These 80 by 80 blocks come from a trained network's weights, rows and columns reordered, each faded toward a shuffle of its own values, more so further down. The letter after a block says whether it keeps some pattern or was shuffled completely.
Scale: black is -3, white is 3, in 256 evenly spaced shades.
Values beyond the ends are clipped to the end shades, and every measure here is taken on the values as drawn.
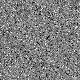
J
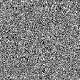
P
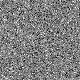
J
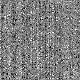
P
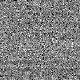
P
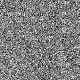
P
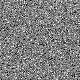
J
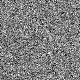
J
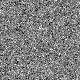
J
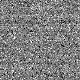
P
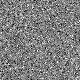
J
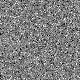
J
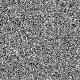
J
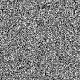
P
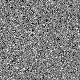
J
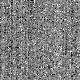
P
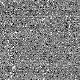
P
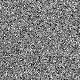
P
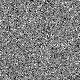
J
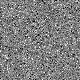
J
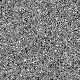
J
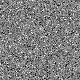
J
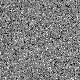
J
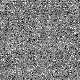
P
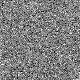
J
